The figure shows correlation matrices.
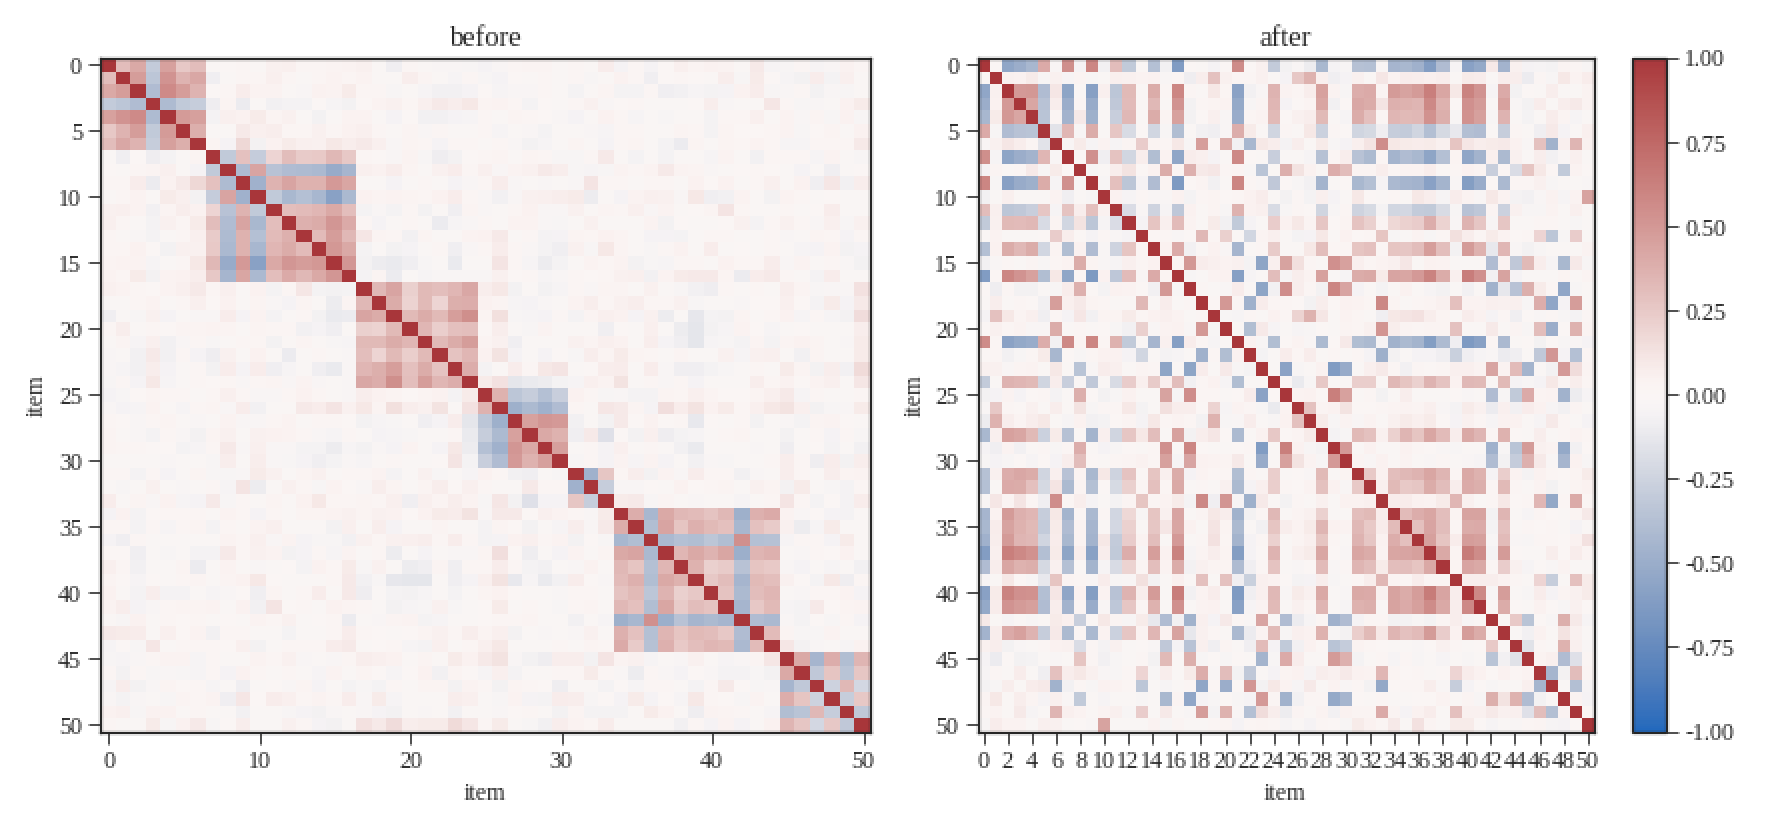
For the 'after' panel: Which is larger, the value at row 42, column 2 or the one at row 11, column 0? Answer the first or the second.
the second
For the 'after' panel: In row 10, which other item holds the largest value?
50
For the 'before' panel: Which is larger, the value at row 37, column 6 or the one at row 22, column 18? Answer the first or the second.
the second
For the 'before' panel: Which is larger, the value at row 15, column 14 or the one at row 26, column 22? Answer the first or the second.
the first
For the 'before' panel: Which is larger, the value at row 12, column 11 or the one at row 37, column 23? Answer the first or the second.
the first
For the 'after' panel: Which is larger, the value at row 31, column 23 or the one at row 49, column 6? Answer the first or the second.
the second
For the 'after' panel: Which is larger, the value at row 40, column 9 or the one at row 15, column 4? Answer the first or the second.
the second
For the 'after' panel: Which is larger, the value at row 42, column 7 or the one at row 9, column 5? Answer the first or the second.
the second
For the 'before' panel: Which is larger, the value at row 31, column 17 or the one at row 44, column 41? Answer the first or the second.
the second
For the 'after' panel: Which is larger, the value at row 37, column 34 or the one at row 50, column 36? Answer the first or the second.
the first
